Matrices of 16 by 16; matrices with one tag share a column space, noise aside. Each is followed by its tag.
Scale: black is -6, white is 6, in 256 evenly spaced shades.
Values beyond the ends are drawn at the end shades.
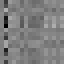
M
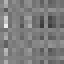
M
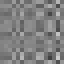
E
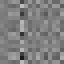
E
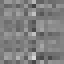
E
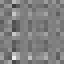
E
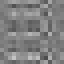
E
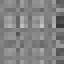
M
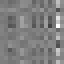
M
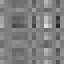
M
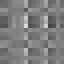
M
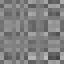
E
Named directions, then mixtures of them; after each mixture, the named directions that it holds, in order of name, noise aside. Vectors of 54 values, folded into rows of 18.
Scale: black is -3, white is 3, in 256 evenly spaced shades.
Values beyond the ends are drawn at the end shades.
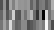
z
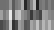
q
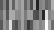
q, z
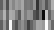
q, z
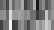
q, z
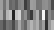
q, z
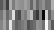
z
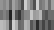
q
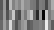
z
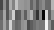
z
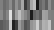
q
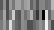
z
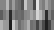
q, z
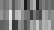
q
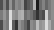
q, z
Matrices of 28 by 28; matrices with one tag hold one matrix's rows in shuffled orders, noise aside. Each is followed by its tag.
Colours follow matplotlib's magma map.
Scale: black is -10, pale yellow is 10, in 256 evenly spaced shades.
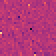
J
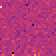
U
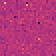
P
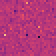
P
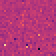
P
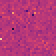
U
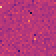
J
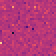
U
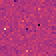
P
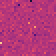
J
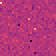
J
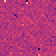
P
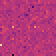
U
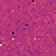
U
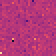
U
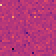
U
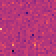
U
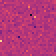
J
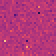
P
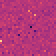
J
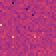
U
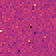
J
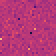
J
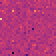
U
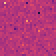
P
